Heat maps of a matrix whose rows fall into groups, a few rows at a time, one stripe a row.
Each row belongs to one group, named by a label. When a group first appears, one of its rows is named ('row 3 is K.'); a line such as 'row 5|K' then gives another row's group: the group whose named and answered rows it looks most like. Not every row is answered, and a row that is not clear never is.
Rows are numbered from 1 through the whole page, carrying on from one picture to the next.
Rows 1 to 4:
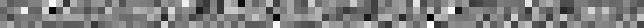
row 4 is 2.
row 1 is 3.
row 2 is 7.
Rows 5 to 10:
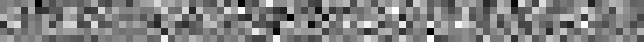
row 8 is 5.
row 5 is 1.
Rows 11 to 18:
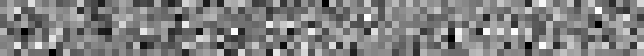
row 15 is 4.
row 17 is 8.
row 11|8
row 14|1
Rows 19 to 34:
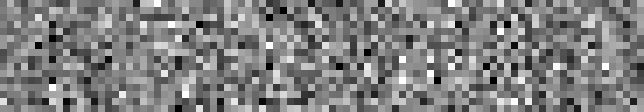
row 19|8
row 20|3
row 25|1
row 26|7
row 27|5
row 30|5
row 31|3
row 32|1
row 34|5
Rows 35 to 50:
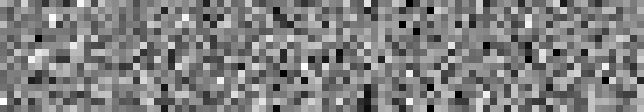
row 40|1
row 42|8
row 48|7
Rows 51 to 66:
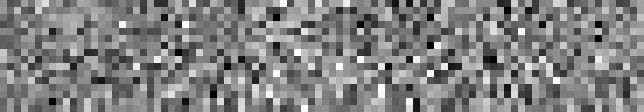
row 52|8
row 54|1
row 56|1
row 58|5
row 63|7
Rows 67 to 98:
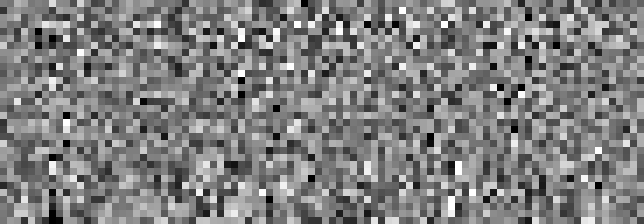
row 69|8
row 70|4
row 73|1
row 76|5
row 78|3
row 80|1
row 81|8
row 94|5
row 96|7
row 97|7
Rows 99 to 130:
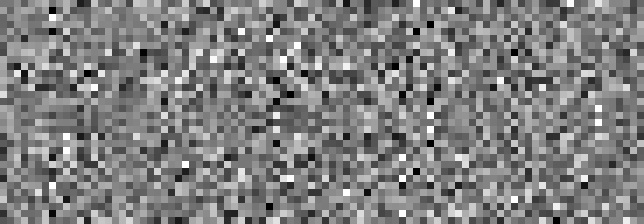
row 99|4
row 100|7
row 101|3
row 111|1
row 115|2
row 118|4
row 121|5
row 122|3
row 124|5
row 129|5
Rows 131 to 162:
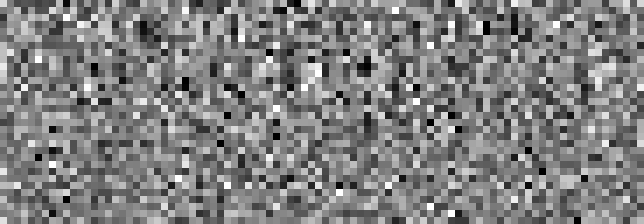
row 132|3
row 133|4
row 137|2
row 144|8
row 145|4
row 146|2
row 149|7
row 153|1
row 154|3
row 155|5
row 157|8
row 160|2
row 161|7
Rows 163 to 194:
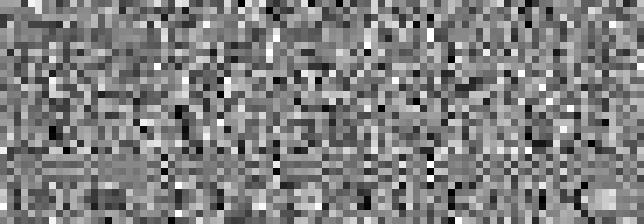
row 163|8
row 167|2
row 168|2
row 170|7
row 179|5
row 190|5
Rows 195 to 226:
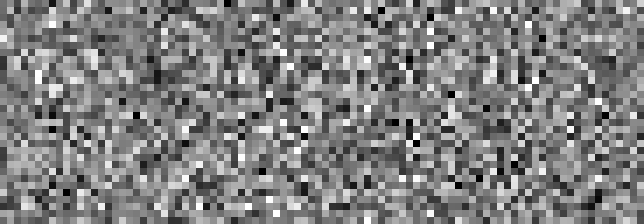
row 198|3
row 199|2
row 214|3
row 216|4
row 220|4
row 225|2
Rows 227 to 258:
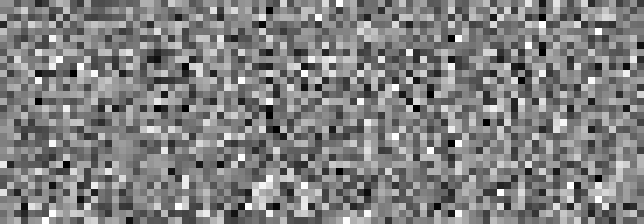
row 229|5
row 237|1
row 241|1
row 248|2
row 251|8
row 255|4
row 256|8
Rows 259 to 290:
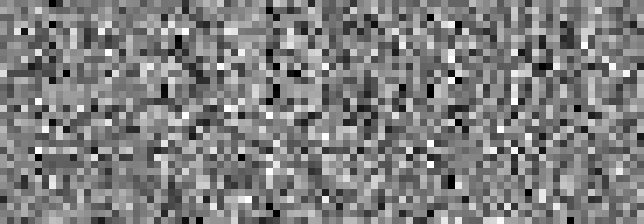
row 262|7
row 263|3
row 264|5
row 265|5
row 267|7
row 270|7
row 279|2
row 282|2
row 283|1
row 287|5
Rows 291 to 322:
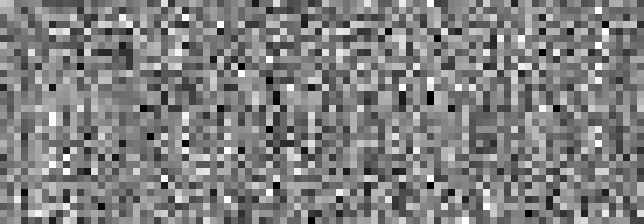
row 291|2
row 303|5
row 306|8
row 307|3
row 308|3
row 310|3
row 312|3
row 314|3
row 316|2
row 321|8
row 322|5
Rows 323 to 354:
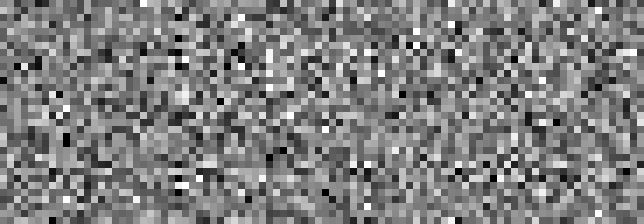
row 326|7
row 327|4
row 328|5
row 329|3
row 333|7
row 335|1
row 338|4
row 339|5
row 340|8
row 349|3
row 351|4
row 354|7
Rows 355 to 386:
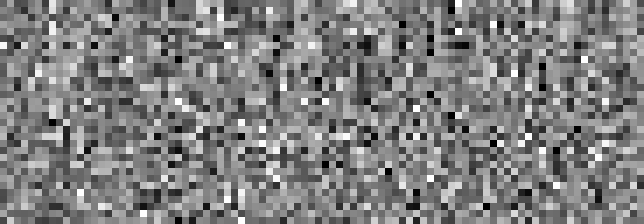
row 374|3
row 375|5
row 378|8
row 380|2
